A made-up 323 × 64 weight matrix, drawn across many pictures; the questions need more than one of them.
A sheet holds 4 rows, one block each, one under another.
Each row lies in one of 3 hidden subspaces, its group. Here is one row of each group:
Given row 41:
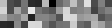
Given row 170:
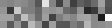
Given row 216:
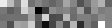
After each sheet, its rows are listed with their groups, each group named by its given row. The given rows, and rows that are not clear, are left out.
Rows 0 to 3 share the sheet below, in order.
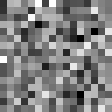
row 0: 41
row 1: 170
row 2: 216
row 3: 41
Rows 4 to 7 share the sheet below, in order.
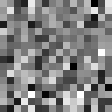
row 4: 170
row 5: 216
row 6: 216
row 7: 41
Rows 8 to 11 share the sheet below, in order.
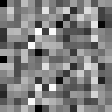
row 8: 216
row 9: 41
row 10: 216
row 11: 41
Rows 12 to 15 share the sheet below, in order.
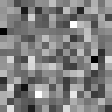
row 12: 170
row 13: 216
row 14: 170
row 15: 216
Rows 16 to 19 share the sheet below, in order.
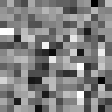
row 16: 170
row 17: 216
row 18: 41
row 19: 41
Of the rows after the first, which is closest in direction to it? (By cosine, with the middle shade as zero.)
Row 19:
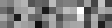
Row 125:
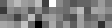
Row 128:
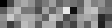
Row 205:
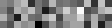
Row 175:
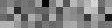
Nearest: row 205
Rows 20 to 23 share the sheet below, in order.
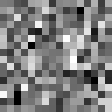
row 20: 41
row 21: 41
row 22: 170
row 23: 216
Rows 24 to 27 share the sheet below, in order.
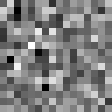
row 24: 216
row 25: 41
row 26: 216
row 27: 170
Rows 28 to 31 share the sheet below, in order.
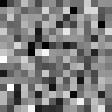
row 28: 216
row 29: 41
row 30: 216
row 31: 216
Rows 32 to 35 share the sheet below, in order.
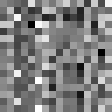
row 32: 41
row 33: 216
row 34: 41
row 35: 41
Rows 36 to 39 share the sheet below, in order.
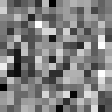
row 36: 41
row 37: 170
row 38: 216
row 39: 216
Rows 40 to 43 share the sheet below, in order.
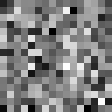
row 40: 216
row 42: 41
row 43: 170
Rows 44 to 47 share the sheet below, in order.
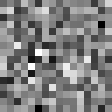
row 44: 216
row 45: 41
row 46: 41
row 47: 41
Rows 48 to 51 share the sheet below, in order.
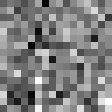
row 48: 170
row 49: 41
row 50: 41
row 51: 216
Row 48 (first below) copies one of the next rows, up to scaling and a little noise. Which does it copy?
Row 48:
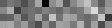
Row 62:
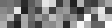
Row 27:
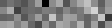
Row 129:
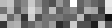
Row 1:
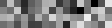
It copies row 27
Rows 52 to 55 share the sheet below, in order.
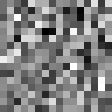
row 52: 41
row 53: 170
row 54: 216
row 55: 41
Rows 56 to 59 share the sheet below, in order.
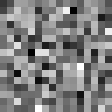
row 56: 216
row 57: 41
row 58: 41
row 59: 41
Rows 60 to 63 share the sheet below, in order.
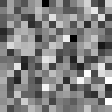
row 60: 170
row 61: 216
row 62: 170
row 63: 170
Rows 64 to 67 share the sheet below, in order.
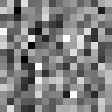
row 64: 216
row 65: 41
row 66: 216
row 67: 216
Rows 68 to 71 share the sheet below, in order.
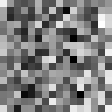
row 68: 216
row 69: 170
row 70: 170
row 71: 170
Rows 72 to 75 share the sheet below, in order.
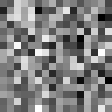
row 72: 216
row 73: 41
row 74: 170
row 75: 41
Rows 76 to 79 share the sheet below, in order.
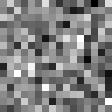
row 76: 170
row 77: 41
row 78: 216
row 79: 170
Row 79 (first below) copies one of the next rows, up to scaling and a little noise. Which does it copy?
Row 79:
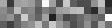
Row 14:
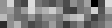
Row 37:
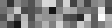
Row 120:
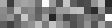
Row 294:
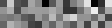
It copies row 120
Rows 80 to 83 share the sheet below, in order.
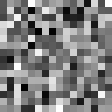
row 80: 41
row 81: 41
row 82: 216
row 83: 216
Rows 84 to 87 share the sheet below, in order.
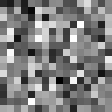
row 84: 216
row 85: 216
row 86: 170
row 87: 41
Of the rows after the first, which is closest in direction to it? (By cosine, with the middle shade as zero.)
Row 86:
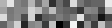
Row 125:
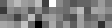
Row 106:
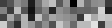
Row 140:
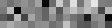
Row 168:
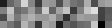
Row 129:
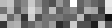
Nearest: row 129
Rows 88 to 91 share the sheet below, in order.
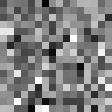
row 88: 170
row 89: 216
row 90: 41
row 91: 41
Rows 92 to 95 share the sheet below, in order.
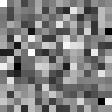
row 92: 216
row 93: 41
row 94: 216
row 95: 170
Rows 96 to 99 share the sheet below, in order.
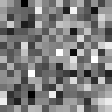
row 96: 216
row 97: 170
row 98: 170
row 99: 216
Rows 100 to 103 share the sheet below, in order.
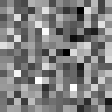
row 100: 41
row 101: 170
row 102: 41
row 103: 170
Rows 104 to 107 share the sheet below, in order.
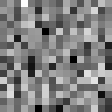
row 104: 216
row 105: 170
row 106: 170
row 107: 216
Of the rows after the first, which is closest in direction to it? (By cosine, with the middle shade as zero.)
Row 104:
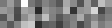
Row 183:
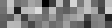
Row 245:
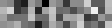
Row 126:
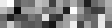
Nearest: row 245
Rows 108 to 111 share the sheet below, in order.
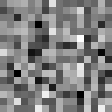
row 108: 41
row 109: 41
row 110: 41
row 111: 41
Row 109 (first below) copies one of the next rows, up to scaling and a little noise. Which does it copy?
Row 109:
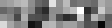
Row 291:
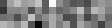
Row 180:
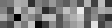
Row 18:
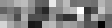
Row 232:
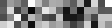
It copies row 18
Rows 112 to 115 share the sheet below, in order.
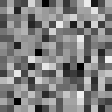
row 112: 170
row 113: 41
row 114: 41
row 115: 41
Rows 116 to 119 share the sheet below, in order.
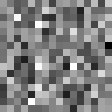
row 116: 41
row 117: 170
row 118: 216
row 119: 41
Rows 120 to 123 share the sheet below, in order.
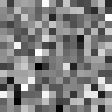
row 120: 170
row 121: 41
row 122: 216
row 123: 216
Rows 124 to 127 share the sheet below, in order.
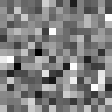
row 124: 170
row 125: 41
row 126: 216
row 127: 170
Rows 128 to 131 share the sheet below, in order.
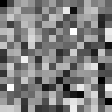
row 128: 216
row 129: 170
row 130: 216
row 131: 170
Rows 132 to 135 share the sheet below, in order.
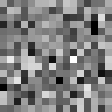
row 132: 170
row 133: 170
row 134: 170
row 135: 216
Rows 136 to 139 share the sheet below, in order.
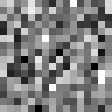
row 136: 170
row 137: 216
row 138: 216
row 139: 41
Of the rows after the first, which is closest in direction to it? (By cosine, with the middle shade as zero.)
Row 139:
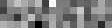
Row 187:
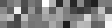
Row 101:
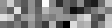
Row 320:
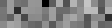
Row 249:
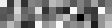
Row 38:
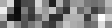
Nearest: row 320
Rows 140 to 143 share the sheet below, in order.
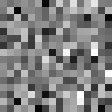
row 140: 170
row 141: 170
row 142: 170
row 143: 41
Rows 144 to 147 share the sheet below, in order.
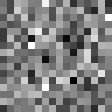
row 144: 170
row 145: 41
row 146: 170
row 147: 170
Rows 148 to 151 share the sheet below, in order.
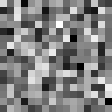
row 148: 216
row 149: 216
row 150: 41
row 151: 170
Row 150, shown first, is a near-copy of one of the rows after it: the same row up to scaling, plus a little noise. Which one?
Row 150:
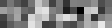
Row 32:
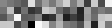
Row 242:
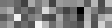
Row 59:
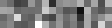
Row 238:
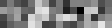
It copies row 238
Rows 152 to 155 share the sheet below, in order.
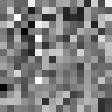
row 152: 41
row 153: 216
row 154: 41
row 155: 216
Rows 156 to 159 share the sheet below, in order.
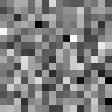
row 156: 41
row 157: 216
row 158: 170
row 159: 170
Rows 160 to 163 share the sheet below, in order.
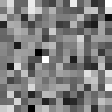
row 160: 170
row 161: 41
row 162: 170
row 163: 41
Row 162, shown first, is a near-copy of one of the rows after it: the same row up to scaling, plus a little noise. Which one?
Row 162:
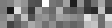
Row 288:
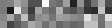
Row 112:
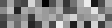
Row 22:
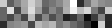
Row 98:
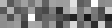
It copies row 288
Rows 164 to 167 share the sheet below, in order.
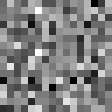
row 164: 170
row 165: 41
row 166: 170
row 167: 41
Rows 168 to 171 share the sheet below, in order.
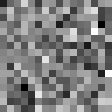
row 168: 216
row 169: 170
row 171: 216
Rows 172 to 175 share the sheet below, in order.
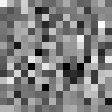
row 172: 216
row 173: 41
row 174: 41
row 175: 170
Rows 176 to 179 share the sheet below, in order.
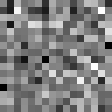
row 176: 216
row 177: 170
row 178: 170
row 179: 216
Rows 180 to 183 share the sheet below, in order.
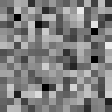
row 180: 41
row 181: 170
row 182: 170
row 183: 170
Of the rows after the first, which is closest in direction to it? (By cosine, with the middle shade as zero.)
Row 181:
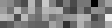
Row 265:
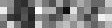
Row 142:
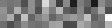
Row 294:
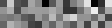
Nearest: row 142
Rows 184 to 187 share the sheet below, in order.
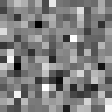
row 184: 41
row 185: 216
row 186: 216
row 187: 170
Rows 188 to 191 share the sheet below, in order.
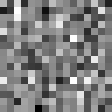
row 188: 216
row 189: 216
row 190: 170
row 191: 41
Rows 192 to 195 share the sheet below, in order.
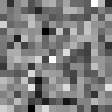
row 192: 170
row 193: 170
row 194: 41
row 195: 41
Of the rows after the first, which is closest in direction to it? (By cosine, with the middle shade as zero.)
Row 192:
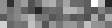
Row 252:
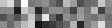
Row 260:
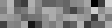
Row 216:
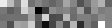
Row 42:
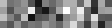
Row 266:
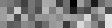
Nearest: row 216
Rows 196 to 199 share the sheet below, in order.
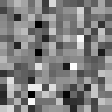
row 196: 41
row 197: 41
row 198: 216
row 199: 41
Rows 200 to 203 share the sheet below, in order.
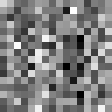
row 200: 216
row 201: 41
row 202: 41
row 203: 41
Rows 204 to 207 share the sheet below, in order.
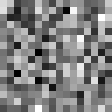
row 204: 216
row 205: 41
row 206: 41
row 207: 41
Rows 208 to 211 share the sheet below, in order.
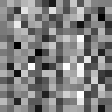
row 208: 170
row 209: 41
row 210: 41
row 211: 41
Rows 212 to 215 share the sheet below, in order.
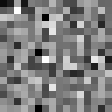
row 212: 216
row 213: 41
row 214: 170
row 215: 41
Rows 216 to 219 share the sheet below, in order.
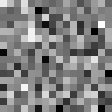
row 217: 170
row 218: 170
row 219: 216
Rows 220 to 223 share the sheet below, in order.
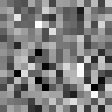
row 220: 41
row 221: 41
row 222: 41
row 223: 170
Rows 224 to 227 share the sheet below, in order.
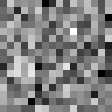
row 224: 170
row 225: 170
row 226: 216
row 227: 41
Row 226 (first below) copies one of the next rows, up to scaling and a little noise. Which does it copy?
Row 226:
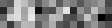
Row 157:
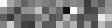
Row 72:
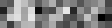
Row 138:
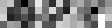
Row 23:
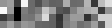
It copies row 72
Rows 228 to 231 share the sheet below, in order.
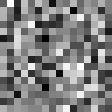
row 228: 216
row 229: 216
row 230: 41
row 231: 170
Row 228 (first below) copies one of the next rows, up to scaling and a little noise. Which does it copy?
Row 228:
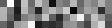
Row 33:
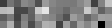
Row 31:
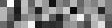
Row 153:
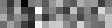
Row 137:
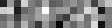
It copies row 31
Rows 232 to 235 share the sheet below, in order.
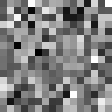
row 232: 41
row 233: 41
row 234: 170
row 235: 216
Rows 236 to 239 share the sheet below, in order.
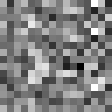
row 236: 170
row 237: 170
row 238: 41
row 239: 170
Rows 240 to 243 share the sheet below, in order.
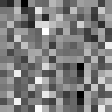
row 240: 216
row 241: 170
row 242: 41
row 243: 41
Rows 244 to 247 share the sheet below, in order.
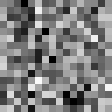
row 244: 216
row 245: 170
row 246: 41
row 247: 41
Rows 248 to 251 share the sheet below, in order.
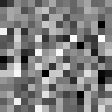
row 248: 216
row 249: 216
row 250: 216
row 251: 41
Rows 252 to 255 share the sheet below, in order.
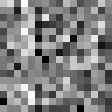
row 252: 216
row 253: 216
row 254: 170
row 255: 216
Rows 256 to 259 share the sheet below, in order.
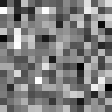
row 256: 216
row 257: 216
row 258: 41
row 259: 170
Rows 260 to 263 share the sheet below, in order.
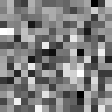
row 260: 170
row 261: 216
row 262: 41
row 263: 41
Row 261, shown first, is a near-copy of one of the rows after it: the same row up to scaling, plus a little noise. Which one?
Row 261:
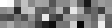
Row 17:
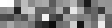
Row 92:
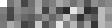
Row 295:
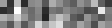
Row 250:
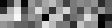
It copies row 17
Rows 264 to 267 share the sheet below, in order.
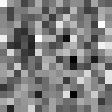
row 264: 216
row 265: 216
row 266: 170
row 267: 216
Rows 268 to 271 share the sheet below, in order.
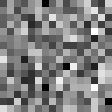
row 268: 170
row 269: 170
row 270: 216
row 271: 170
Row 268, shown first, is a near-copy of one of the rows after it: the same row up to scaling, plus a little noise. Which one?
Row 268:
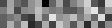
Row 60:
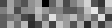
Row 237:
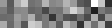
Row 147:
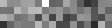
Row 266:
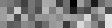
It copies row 60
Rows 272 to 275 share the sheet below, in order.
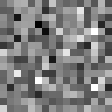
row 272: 41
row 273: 170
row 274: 41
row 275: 170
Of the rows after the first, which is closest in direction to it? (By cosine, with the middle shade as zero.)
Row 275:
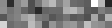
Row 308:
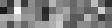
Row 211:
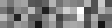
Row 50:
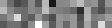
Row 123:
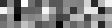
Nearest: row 308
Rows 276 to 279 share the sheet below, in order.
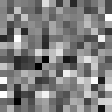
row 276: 170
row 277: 216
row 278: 170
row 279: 216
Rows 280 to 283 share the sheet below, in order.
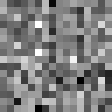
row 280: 41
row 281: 41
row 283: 41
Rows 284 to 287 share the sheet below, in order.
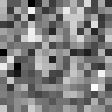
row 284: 41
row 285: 170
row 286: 216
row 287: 170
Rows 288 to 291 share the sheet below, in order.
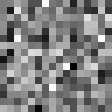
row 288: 170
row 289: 216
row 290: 216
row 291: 41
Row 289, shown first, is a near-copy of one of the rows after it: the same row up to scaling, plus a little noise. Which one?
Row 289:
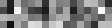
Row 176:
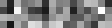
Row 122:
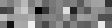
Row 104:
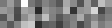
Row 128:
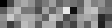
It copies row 176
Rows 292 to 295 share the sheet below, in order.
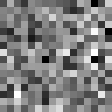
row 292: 170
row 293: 170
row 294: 170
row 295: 216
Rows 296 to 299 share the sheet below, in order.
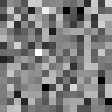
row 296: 41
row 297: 41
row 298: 216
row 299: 170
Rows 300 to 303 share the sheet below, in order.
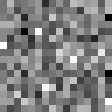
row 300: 170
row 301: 216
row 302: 170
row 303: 170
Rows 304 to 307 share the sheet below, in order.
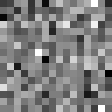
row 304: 170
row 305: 41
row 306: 170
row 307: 216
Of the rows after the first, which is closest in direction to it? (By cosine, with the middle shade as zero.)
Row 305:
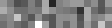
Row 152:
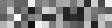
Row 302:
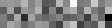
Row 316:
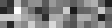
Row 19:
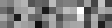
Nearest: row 152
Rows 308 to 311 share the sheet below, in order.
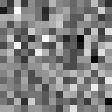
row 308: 216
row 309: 41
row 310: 170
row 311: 170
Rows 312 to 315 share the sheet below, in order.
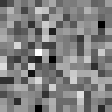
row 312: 216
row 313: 41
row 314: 41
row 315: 41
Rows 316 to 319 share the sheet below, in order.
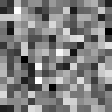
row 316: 216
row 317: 170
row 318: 216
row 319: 41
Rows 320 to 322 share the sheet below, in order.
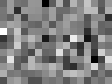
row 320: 170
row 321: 216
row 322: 170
